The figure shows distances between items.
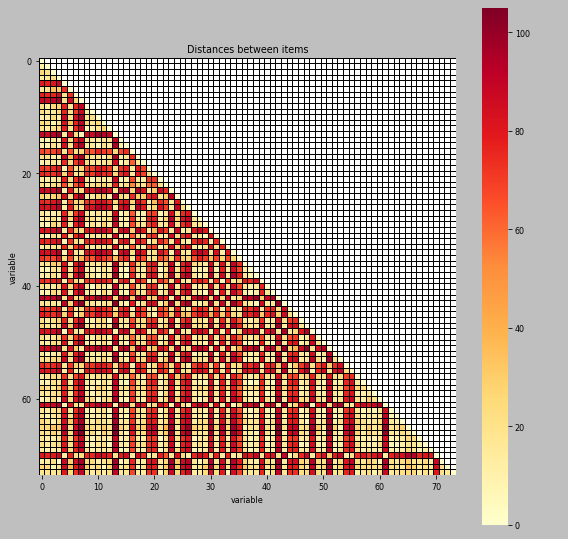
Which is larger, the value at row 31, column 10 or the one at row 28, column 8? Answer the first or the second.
the second
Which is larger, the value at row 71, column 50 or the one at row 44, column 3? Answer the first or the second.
the second
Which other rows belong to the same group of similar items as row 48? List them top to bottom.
4, 6, 7, 13, 16, 19, 20, 23, 25, 26, 30, 32, 34, 35, 39, 42, 44, 45, 51, 54, 55, 61, 70
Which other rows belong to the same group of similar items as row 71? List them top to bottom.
0, 1, 2, 3, 5, 8, 9, 10, 11, 12, 14, 15, 17, 18, 21, 22, 24, 27, 28, 29, 31, 33, 36, 37, 38, 40, 41, 43, 46, 47, 49, 50, 52, 53, 56, 57, 58, 59, 60, 62, 63, 64, 65, 66, 67, 68, 69, 72, 73
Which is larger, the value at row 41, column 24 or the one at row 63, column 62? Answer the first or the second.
the first
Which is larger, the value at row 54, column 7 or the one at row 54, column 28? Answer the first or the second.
the second
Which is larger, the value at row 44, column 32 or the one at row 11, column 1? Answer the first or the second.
the second
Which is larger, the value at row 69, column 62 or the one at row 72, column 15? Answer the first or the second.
the second
